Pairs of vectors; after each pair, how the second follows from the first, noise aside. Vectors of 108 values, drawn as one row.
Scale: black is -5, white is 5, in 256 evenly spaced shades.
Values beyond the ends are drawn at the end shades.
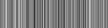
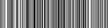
scaled up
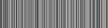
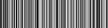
scaled up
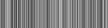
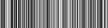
scaled up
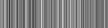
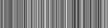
reversed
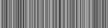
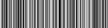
scaled up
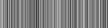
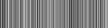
reversed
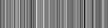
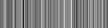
reversed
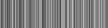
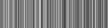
reversed
